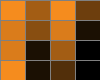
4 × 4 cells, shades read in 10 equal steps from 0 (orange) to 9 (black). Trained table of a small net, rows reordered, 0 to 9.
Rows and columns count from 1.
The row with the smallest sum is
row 1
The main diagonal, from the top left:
0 4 3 9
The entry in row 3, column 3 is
3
